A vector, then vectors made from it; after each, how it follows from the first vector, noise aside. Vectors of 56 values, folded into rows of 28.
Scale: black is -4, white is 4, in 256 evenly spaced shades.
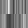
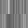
shrunk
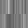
shrunk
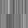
shrunk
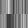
copied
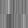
shrunk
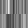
copied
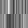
copied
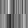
copied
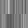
shrunk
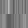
shrunk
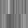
shrunk
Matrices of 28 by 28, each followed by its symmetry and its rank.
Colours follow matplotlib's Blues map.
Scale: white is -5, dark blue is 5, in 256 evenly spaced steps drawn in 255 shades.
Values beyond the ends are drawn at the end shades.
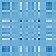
symmetric, rank one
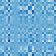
neither, rank two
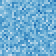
neither, full rank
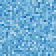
neither, full rank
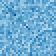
symmetric, full rank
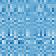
neither, rank two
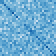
symmetric, full rank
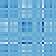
symmetric, rank one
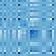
symmetric, rank two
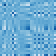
symmetric, rank two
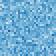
neither, full rank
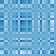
symmetric, rank one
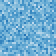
neither, full rank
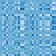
neither, rank two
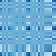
symmetric, rank one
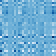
neither, rank two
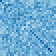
symmetric, full rank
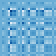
symmetric, rank one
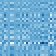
neither, rank two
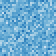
neither, full rank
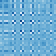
symmetric, rank two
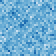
symmetric, full rank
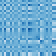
symmetric, rank two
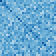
symmetric, full rank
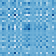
symmetric, rank two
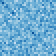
symmetric, full rank
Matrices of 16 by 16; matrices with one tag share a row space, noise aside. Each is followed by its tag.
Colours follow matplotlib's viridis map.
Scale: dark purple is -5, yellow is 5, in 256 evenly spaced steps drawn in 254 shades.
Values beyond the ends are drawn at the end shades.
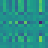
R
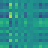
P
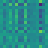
R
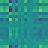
P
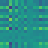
P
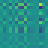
R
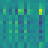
R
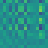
R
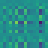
R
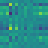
P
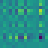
R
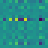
R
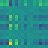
P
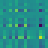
R
